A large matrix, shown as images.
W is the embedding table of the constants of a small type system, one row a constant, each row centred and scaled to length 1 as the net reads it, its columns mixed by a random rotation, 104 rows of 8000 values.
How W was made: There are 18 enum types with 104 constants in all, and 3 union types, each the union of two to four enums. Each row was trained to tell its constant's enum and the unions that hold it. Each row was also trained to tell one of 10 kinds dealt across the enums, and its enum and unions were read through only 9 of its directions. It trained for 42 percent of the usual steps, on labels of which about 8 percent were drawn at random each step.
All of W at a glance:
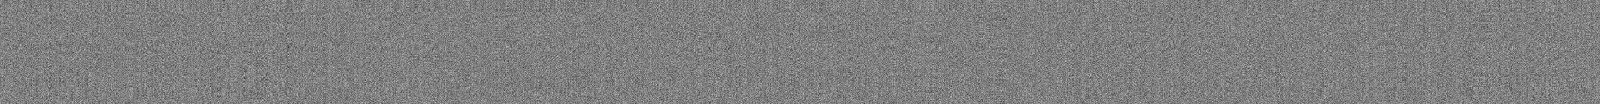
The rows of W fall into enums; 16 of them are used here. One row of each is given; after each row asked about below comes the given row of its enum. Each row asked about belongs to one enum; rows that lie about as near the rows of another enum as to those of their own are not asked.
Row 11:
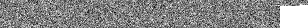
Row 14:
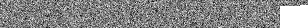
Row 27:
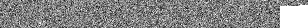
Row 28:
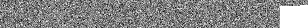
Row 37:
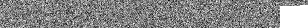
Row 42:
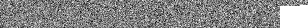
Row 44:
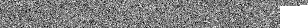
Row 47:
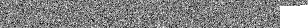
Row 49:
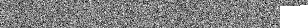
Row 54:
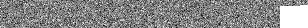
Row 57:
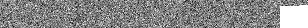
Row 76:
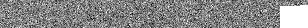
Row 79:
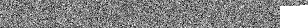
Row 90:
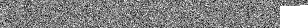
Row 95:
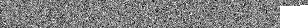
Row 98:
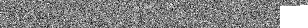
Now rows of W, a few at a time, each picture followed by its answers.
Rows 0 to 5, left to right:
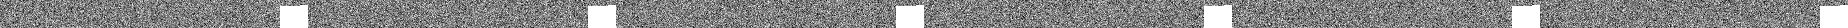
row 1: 14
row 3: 57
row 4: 47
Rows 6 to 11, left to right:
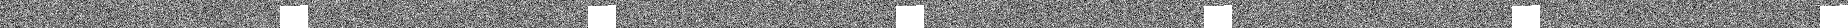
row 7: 47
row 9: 57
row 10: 57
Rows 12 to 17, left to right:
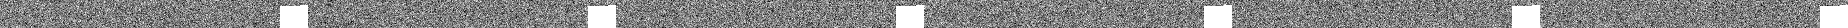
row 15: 27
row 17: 28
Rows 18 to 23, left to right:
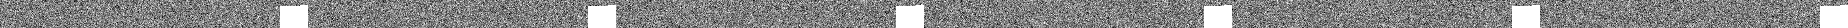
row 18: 49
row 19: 49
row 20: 79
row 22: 44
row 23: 47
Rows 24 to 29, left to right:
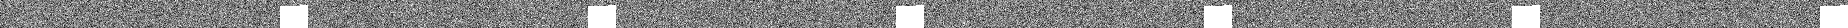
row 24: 42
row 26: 79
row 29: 98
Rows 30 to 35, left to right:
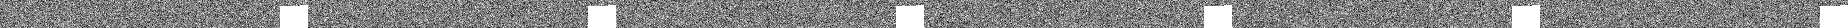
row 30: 28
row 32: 76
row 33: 54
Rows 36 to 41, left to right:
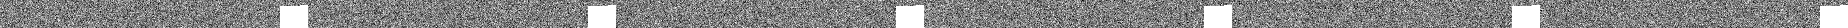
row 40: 57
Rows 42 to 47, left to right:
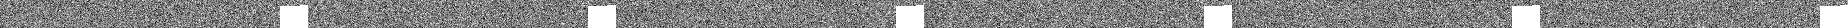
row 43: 57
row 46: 14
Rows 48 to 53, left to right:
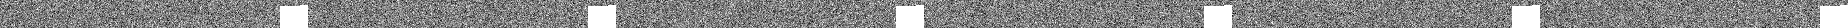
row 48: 49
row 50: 28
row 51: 14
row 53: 44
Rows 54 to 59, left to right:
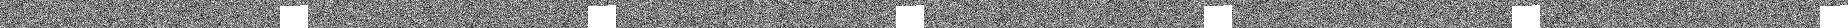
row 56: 95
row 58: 79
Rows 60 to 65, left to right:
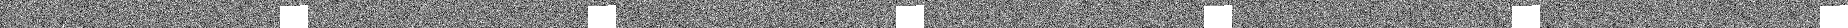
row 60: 95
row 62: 49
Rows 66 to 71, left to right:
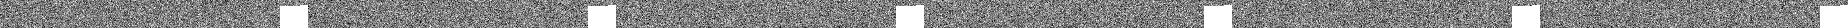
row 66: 44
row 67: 47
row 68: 95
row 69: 14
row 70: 28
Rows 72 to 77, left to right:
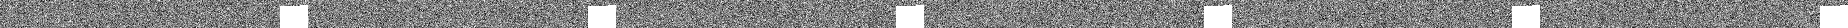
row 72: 28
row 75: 79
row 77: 95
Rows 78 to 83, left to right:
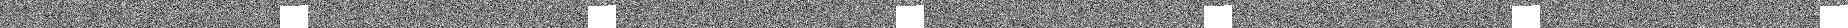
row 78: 14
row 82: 27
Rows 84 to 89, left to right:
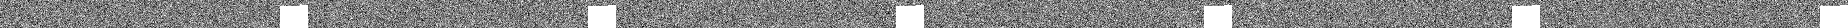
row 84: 11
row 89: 44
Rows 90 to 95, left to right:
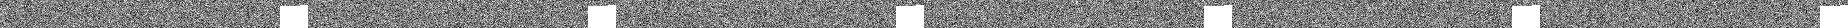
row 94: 98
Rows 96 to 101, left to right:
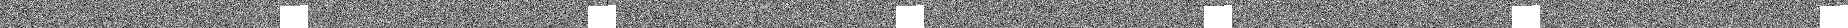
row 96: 44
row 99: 47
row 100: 90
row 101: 54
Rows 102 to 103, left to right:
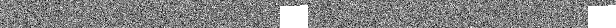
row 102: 76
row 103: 49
